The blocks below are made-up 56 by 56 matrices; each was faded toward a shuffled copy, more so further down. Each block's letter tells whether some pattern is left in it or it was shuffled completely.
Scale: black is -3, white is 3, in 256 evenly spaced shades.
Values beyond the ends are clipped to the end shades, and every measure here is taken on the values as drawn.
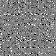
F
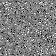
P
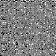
F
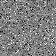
P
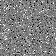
P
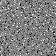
P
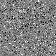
P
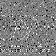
F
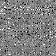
F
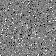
P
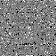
F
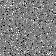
P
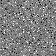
P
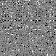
F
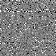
F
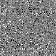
F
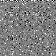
F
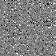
F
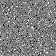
P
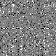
F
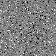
P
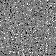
P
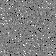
P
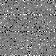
F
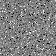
P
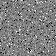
P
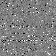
F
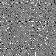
F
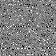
F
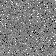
P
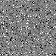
F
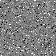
P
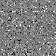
F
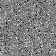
P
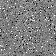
P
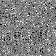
F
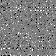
F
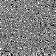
F
